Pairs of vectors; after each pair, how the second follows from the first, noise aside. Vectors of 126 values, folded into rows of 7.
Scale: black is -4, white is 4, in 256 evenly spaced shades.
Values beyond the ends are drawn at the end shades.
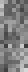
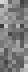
reversed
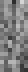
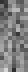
reversed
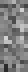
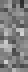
reversed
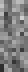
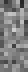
wrapped around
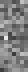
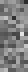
reversed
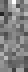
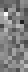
wrapped around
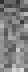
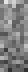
reversed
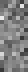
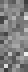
reversed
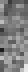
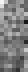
reversed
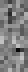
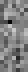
reversed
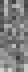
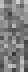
reversed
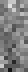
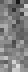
reversed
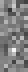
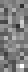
wrapped around
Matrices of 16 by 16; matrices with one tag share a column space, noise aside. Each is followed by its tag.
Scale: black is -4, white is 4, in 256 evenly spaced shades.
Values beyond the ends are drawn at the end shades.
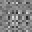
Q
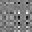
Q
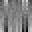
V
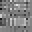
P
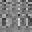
P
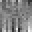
V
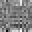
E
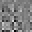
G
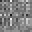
P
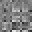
G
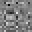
Q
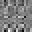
E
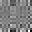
E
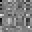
P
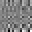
E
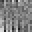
V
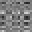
Q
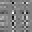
Q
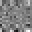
E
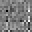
G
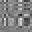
P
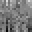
V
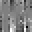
V
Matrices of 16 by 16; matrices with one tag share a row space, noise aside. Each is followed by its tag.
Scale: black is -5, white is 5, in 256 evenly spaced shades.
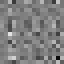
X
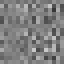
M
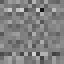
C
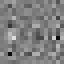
X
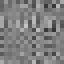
M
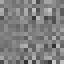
M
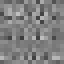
C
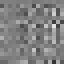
M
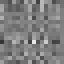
C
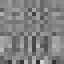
C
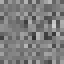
M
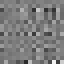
M
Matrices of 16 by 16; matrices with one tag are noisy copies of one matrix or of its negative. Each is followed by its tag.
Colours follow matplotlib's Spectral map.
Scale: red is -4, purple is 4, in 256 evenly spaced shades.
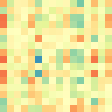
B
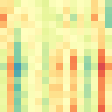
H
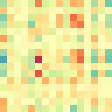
B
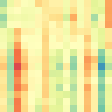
H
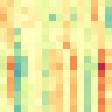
H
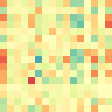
B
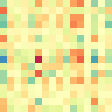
B
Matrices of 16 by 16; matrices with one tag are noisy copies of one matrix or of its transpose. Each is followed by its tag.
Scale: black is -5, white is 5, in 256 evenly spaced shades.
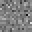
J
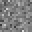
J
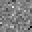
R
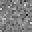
J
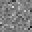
R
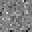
R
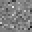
R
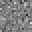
J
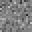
J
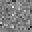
R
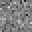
J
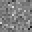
R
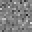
J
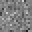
R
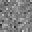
J
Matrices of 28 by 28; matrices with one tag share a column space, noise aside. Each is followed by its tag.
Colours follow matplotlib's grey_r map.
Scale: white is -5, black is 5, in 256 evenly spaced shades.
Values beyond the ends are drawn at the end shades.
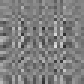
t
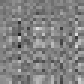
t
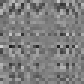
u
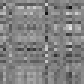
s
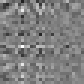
u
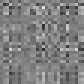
s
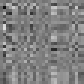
s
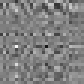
u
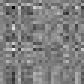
s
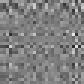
u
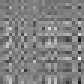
t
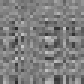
t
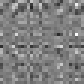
u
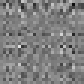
u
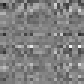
u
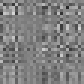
s
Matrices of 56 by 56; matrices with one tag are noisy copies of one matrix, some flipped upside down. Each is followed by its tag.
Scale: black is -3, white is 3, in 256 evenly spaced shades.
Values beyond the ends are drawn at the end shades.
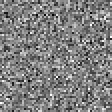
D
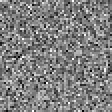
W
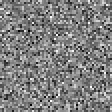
D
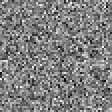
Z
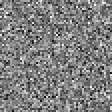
D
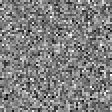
D
